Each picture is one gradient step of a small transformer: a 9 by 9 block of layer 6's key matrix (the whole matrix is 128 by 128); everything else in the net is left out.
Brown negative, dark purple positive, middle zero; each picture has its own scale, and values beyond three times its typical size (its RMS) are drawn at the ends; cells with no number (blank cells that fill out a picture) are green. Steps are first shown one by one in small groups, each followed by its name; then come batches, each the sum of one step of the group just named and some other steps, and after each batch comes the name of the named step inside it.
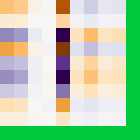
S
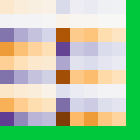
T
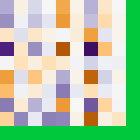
T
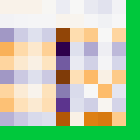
T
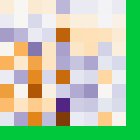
T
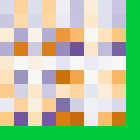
T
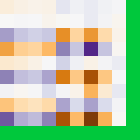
T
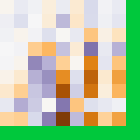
S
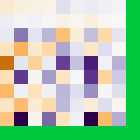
T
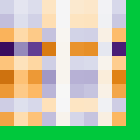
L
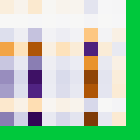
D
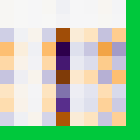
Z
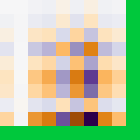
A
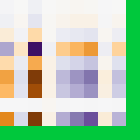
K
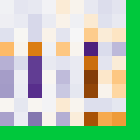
D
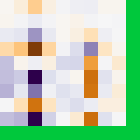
D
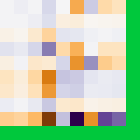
A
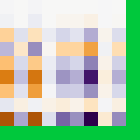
K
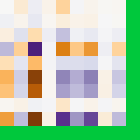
K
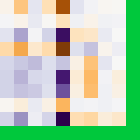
D
